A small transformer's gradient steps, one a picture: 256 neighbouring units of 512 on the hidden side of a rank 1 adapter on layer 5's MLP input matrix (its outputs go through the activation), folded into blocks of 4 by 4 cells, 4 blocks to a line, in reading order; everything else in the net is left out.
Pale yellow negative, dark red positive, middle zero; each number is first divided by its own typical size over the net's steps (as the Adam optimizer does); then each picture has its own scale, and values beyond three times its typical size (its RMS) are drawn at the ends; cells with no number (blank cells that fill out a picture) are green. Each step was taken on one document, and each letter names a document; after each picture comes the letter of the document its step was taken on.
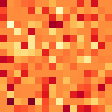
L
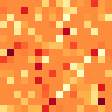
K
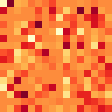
L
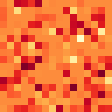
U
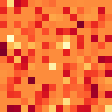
U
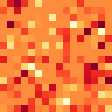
U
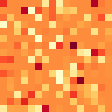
K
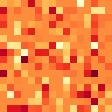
L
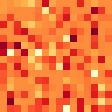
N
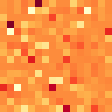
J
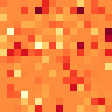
J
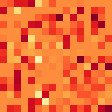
U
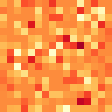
J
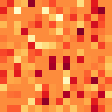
L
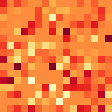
L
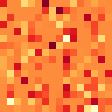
N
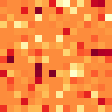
K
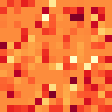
U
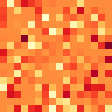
U
